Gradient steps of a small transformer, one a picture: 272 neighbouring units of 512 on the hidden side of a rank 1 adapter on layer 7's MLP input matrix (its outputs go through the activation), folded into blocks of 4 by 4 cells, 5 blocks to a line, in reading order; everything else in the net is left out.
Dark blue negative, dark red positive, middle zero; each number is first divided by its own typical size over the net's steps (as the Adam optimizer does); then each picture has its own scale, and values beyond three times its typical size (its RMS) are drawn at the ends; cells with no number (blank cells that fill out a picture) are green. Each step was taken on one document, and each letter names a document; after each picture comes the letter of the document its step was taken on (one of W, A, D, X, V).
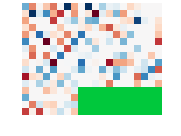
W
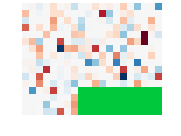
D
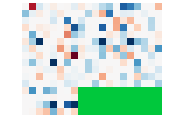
D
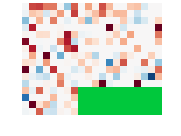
W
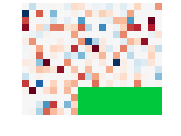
D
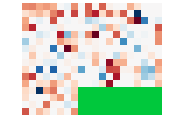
W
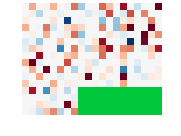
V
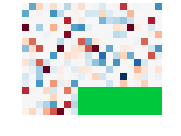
D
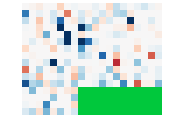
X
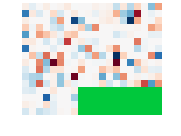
X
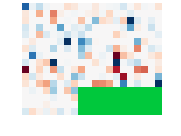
X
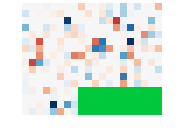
V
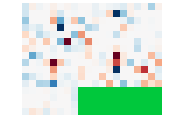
X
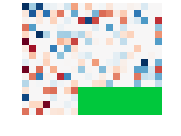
W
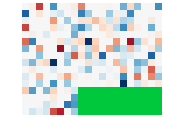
D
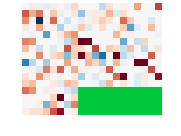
D
